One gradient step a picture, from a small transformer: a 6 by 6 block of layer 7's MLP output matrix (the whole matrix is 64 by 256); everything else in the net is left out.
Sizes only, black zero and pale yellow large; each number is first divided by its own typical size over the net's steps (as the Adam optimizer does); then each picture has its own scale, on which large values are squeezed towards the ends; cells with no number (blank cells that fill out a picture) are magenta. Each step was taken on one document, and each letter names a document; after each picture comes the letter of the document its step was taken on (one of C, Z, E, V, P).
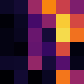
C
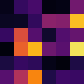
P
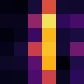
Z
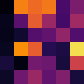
P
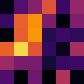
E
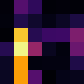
P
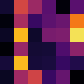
P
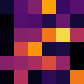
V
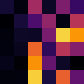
C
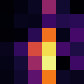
Z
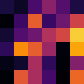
P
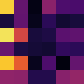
V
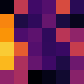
E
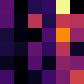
C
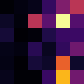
C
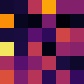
V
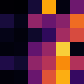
Z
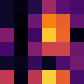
Z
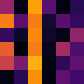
E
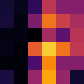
Z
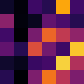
Z
